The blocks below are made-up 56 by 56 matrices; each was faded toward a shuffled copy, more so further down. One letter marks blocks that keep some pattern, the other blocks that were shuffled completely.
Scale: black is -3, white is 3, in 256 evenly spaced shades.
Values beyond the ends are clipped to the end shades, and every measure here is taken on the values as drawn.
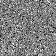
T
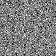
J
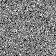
J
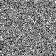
T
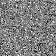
J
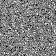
T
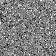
T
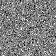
T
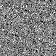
T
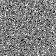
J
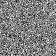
T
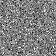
J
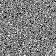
J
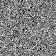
J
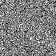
T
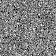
T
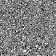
J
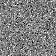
J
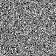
J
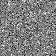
J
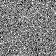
T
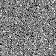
J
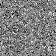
J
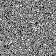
T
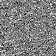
J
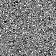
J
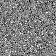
T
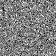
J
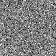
T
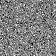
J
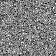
T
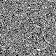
T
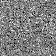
J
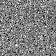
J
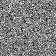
T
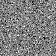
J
